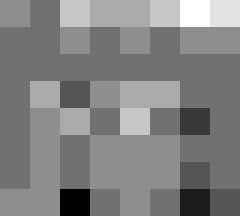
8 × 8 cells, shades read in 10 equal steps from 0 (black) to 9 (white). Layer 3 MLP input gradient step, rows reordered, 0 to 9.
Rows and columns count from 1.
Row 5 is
4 5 6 4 7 4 2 4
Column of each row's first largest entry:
7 3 1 2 5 2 2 1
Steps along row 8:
same down up up down down up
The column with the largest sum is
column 5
